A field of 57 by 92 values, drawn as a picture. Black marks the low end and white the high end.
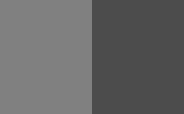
It is made of 1 by 2 panels. Panel 1,1: middling, flat. Panel 1,2: low, flat.
